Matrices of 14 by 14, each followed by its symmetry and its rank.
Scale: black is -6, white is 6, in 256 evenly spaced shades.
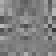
neither, rank two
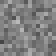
neither, full rank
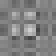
symmetric, rank one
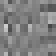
neither, rank two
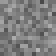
neither, full rank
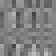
neither, rank two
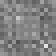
symmetric, rank three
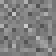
symmetric, rank three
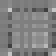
symmetric, rank one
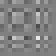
symmetric, rank one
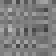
neither, rank two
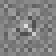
symmetric, rank three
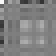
symmetric, rank one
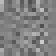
neither, rank three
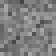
neither, full rank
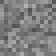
neither, full rank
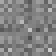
symmetric, rank three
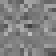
neither, rank three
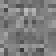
neither, rank three
